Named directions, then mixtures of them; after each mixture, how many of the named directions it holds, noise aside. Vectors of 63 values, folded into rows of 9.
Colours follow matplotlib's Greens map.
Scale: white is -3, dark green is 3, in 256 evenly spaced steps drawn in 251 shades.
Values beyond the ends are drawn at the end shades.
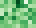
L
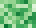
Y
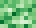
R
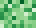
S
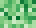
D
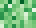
one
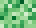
two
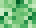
two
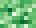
one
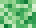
one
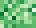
two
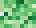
three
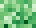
three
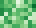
two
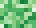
two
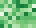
three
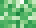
three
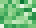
three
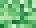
three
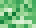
three
